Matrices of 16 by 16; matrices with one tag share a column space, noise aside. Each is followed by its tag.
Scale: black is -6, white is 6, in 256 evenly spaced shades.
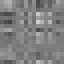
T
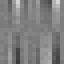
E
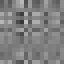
T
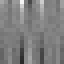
E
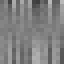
E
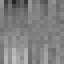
E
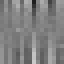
E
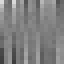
E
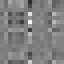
T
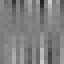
E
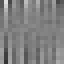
E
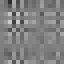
T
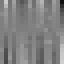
E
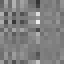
T
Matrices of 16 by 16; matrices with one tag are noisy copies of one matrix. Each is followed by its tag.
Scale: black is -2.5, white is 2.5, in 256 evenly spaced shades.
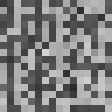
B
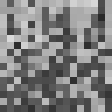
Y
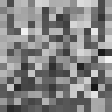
Y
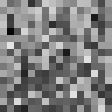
Y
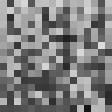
Y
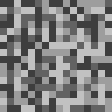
B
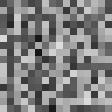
B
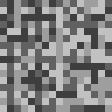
B
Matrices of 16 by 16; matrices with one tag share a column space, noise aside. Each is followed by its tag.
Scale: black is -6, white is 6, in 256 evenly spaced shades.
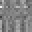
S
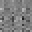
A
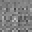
A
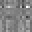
S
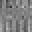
S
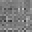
A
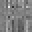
S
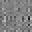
A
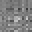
A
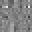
S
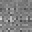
A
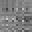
A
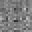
A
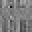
S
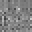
A
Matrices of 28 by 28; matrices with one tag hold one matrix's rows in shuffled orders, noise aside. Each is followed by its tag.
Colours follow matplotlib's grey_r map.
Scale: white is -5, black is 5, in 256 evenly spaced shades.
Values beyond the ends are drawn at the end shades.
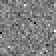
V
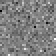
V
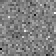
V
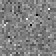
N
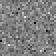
V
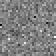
V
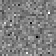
N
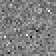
N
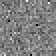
N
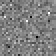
N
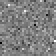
V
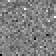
V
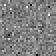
N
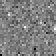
V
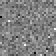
V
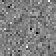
N
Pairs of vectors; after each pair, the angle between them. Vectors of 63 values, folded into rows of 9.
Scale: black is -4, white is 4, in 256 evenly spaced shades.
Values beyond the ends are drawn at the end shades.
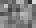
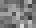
partly opposed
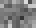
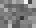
nearly parallel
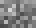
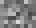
partly aligned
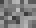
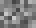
nearly opposite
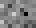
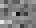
partly aligned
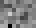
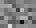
partly opposed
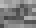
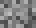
orthogonal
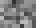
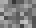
nearly parallel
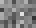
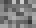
partly opposed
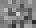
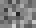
nearly opposite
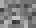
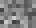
nearly parallel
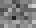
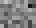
partly opposed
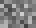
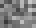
partly opposed
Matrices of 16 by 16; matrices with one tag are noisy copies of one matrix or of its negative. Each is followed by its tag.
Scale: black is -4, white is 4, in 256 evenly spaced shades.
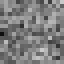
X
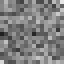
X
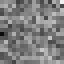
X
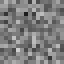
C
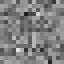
C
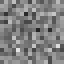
C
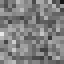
X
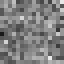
X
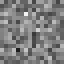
C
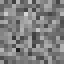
C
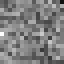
X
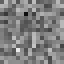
C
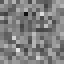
C
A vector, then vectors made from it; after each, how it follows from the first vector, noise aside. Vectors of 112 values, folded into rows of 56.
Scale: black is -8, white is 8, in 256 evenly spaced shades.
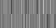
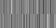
negated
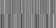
wrapped around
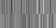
sign-scrambled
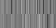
sign-scrambled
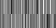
scaled up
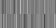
wrapped around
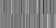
negated
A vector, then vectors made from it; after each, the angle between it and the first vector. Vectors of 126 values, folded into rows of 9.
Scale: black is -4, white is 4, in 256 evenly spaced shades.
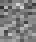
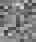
nearly parallel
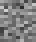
nearly opposite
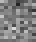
partly opposed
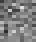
partly aligned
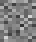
orthogonal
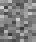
nearly opposite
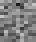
nearly opposite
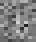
partly opposed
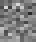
nearly parallel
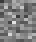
partly aligned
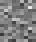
partly opposed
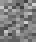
nearly opposite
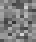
partly opposed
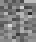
partly aligned
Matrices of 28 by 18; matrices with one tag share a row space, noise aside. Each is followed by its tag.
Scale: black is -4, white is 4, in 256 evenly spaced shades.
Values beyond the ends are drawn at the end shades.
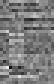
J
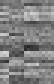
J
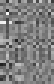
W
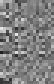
W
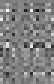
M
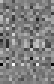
M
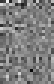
W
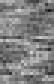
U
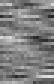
U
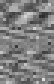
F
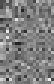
W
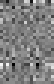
M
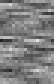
U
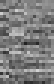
J
